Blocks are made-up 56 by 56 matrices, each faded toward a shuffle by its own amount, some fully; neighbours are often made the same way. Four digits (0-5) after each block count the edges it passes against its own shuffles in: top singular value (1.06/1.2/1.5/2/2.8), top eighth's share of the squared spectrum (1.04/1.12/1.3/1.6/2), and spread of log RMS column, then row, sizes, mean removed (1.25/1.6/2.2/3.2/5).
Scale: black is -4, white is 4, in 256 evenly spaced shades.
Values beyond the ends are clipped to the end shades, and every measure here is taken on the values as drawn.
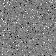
0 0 0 0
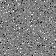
0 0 0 0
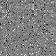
3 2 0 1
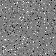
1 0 0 0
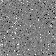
1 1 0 0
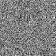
3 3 1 2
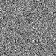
3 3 1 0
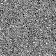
0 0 0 0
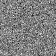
0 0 0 0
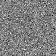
1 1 0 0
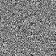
3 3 1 1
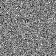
1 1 0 0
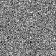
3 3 1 1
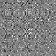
4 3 2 2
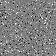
0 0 0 0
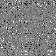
3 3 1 1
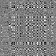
5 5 3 3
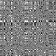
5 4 3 3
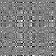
5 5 3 3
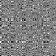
4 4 2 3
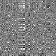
4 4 2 2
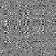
4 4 2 3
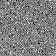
1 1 0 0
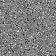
1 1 0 0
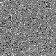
3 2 1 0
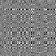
5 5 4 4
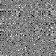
4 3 1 2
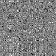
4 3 1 1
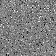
0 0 0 0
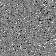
0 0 0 0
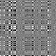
5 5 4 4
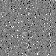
3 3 1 0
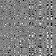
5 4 3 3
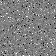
0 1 0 0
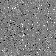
2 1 0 0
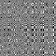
5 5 3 3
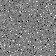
1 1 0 0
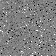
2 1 0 0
